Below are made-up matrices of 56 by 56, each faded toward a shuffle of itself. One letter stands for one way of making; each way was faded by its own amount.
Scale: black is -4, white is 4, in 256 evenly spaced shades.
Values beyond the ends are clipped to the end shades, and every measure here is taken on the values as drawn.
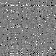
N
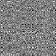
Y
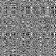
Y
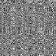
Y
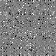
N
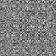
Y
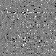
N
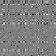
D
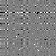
D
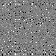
N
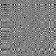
D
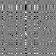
D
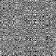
Y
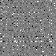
N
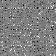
N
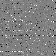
N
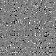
N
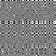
D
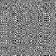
Y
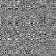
Y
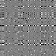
D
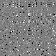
N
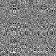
Y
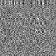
Y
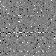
N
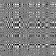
D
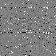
N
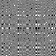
D
